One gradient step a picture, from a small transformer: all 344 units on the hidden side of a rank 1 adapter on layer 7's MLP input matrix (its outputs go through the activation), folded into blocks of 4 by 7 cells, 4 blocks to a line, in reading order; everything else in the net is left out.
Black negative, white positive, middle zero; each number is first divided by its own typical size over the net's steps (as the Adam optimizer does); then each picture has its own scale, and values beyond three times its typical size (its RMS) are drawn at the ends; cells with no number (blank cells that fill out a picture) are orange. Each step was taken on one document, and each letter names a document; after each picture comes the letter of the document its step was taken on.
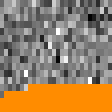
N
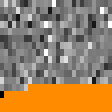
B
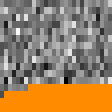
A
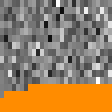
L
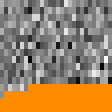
A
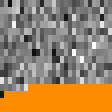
N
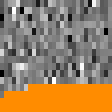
N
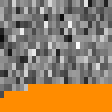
N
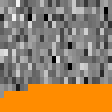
L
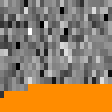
B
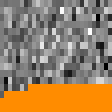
L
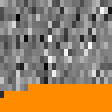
B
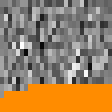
A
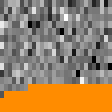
N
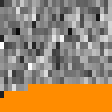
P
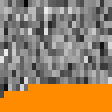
P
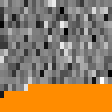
B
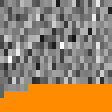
L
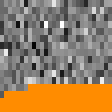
B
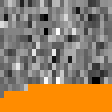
L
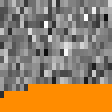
B
